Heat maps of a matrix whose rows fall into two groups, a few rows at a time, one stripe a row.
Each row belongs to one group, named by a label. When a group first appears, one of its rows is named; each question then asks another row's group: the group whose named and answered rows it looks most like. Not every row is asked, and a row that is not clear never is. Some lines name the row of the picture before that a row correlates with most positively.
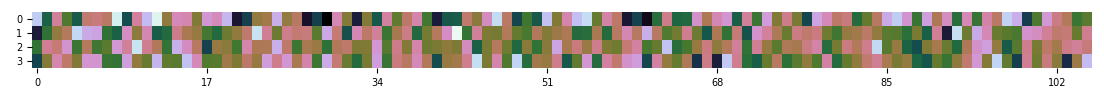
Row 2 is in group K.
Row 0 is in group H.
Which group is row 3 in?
K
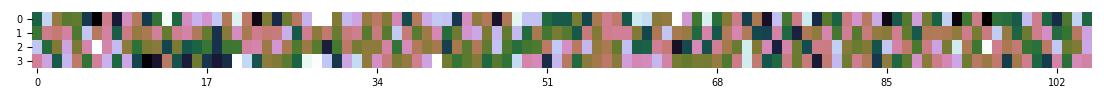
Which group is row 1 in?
K
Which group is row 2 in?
H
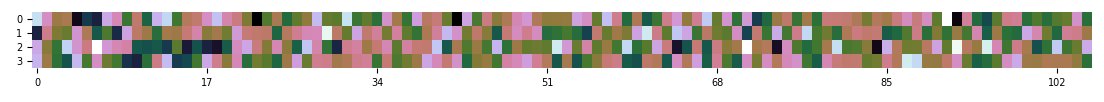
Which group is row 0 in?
H
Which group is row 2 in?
H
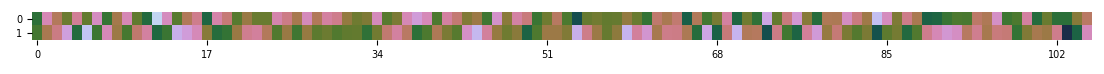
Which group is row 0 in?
K
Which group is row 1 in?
K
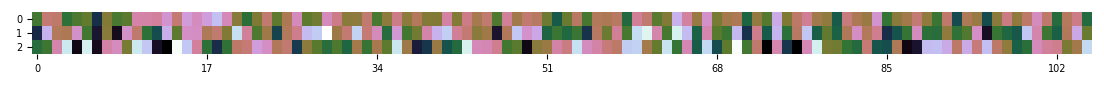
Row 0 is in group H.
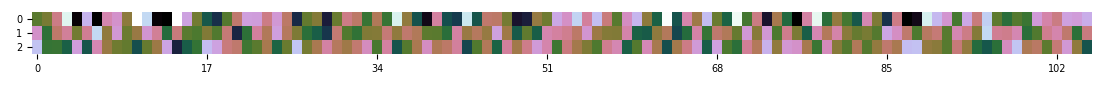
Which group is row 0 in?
K
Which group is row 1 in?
H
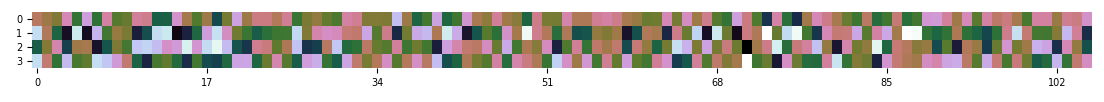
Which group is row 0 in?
K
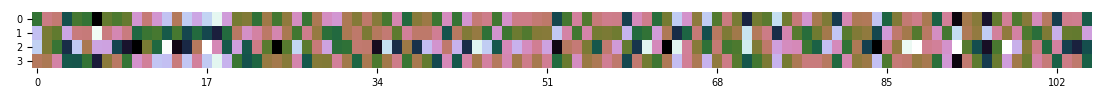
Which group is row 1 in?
H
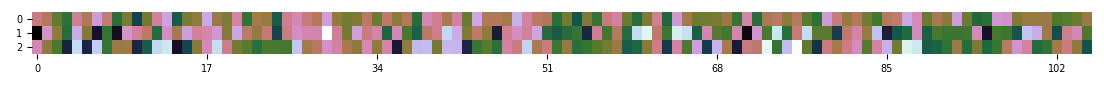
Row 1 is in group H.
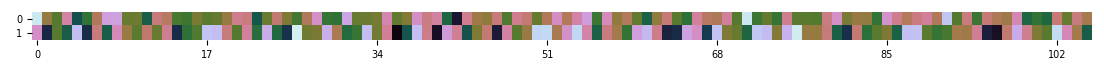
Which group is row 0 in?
H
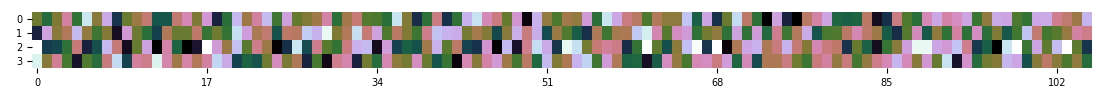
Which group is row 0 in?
K
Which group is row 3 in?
H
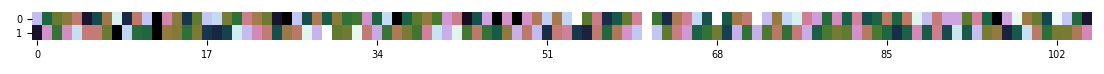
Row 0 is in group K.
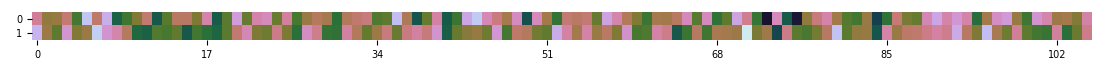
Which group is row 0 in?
K
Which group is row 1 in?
H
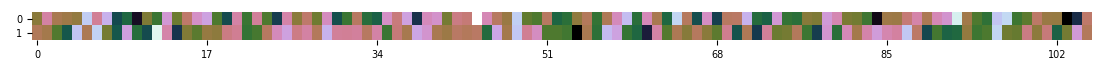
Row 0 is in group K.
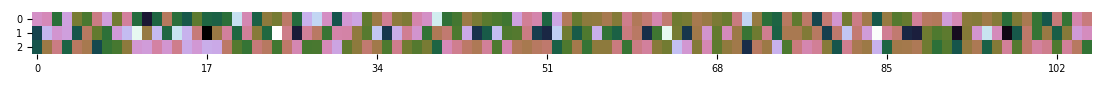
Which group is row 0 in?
H
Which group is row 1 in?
K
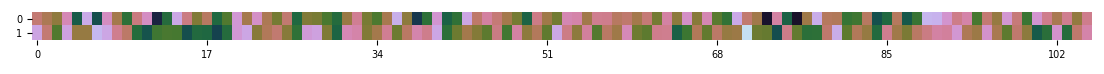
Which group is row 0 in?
K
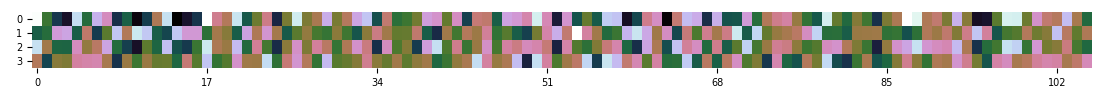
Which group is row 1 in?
K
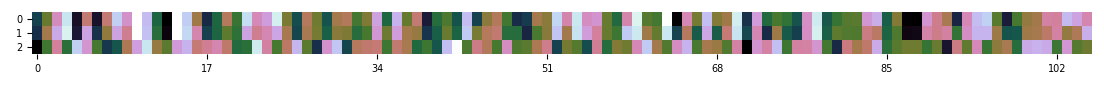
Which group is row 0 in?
K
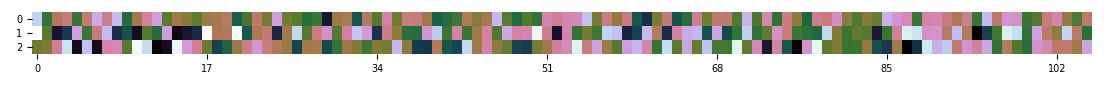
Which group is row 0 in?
H
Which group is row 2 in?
K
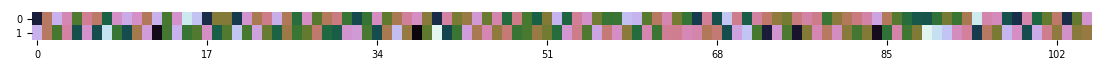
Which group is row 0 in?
K
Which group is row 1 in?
K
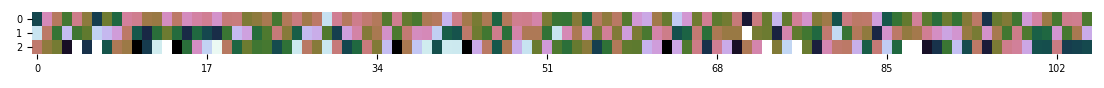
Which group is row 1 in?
H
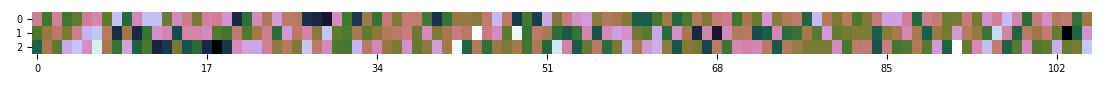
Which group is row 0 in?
H
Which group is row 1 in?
K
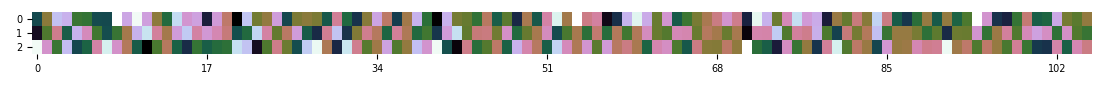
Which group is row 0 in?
K
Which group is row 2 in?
H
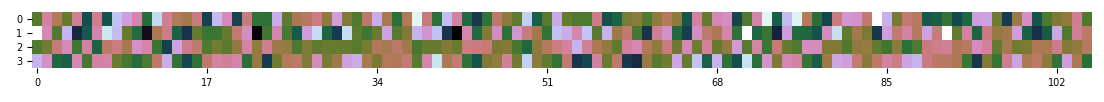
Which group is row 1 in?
H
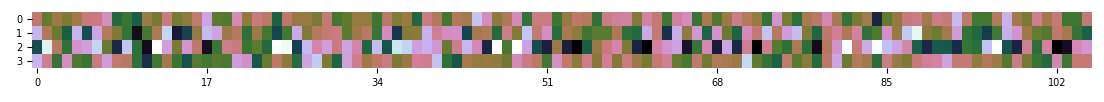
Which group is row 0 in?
K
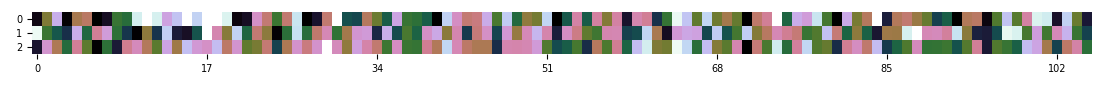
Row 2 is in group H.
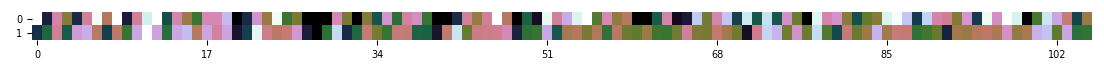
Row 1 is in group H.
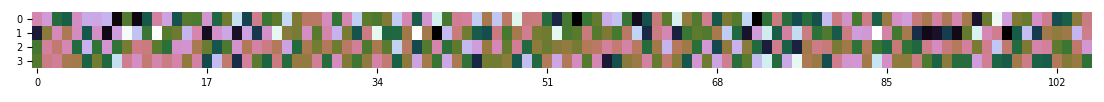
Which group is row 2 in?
K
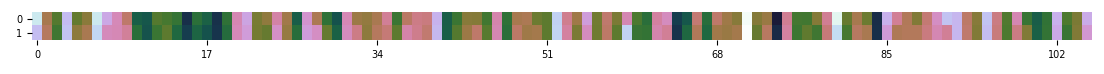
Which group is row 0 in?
H
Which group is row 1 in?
H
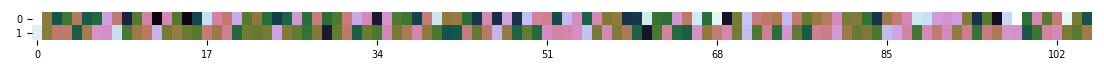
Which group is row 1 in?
H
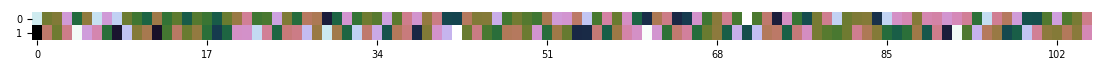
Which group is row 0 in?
H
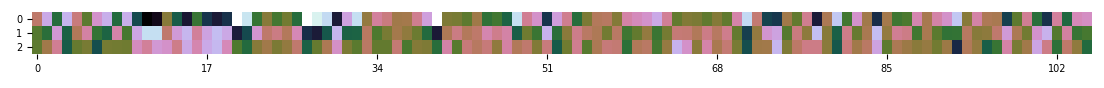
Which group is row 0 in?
H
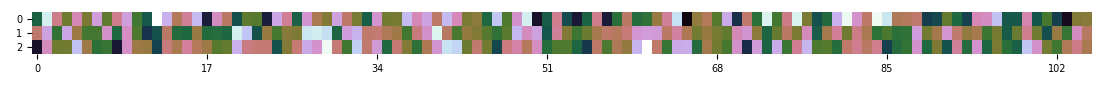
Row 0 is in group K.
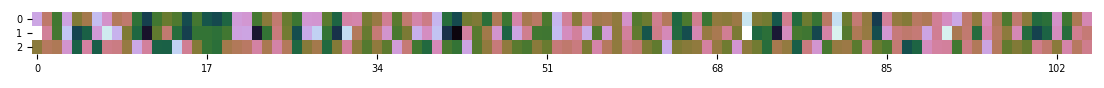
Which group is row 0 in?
H
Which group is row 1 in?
H
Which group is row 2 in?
K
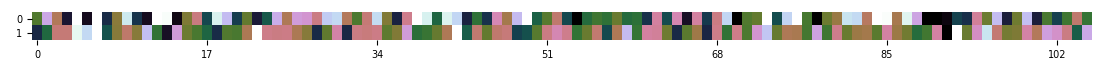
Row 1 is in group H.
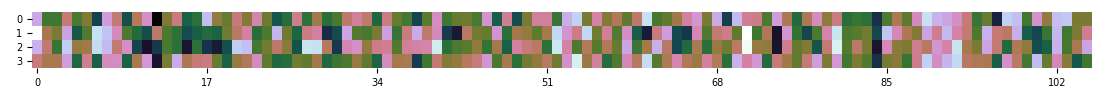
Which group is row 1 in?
H
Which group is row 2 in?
H
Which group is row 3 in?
K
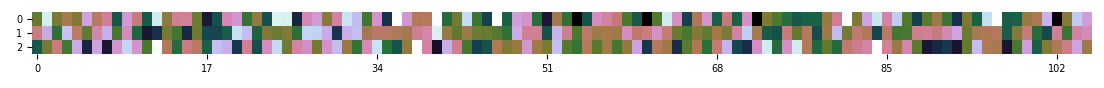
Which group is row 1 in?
H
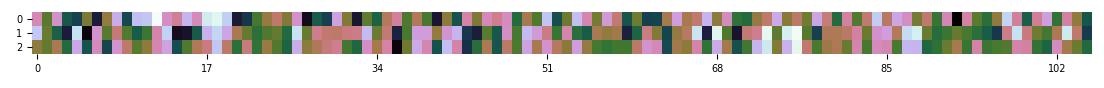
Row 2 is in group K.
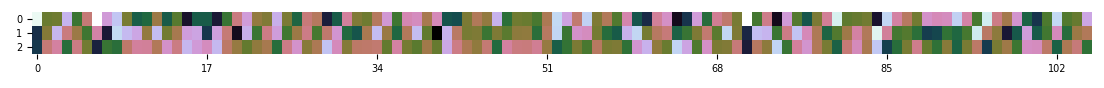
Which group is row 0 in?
H
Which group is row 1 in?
K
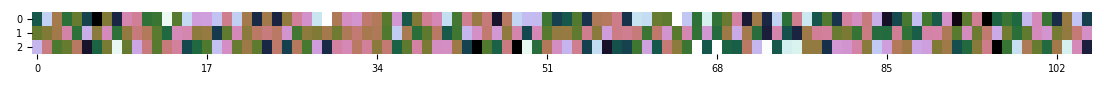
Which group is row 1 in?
K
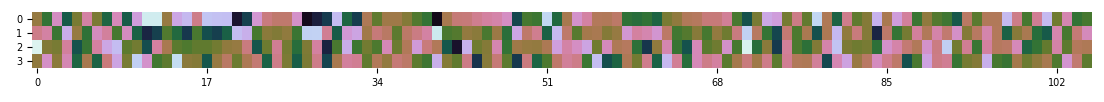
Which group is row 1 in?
H
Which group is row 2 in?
H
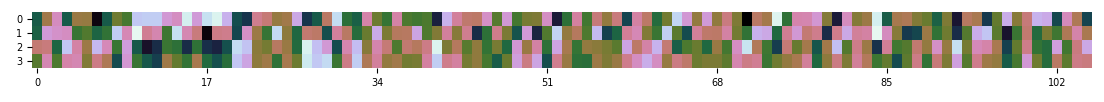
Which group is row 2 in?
H
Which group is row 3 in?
H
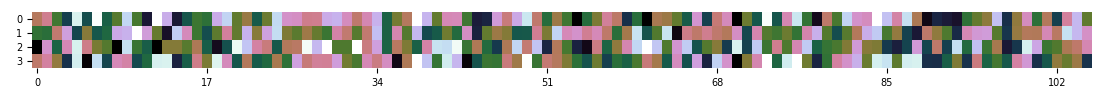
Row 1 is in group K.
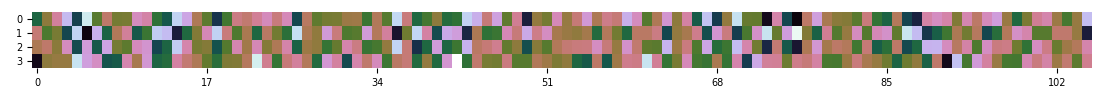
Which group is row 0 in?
K
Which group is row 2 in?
K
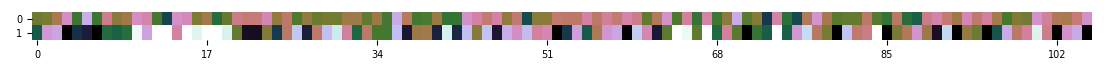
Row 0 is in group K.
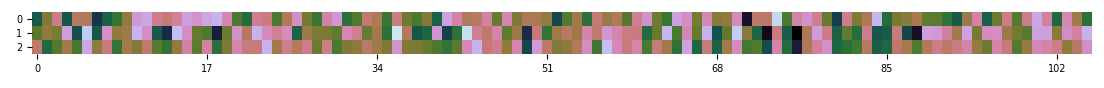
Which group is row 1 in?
K
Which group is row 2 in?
K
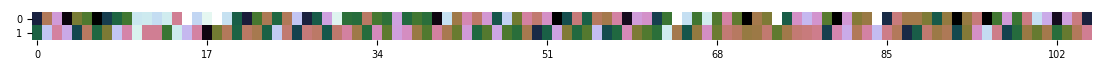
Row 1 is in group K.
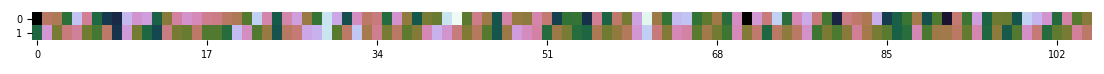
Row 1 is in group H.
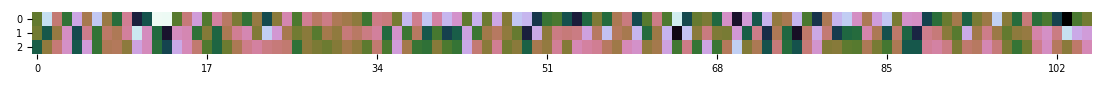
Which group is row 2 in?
K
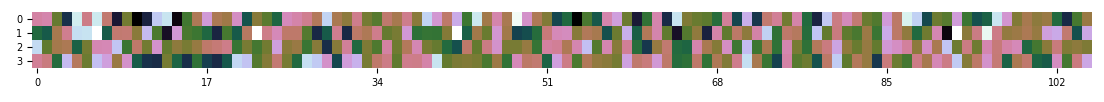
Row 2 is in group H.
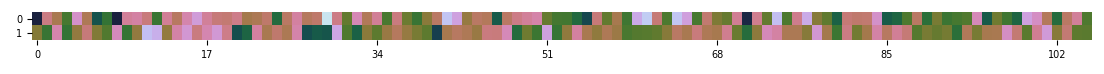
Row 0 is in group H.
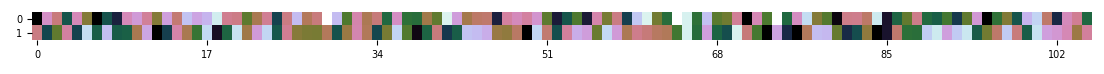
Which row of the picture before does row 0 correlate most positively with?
0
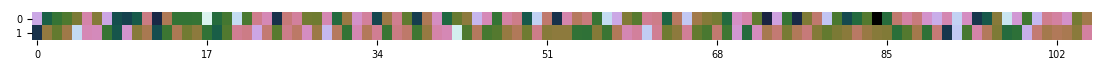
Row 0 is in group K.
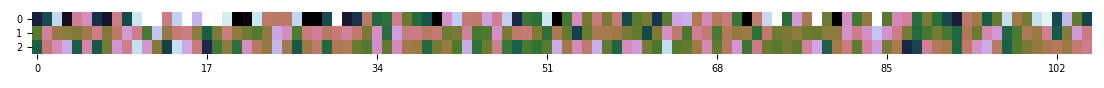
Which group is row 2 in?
K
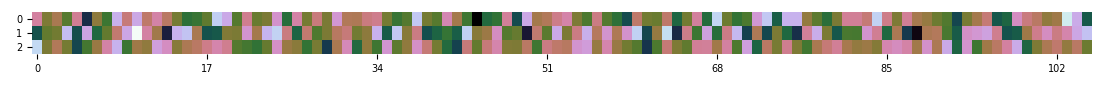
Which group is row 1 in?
K
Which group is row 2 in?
H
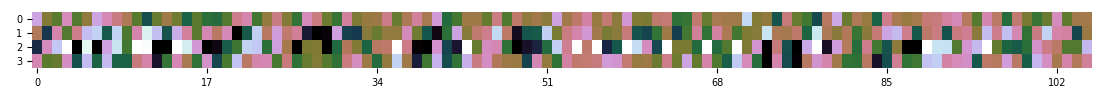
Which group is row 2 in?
K
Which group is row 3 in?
K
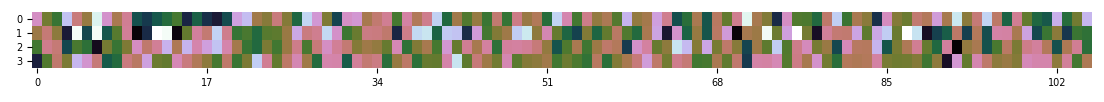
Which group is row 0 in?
H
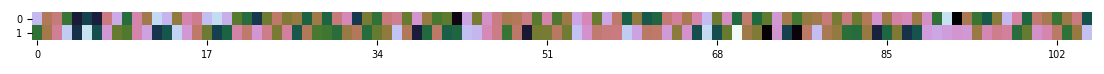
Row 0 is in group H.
